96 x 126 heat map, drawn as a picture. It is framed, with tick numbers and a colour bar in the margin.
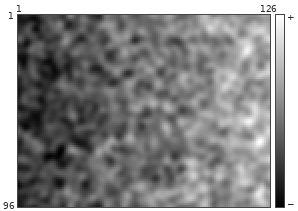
The texture is blotchy. No lone cell stands out from its neighbours. There is an overall slope up to the right. There are no regular stripes.
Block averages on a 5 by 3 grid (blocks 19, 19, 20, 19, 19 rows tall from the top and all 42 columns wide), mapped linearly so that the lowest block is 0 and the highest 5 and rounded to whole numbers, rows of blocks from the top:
135
035
035
025
135
